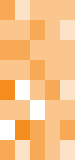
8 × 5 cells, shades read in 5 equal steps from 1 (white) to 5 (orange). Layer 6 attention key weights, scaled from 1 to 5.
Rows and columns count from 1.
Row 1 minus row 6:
1 -1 2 0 0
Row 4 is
3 3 4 3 3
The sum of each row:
15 15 17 16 15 13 17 15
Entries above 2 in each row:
4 4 5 5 3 4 4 3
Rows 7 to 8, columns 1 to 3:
1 5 4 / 4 2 4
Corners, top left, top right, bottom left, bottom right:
4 3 4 2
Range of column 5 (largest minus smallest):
2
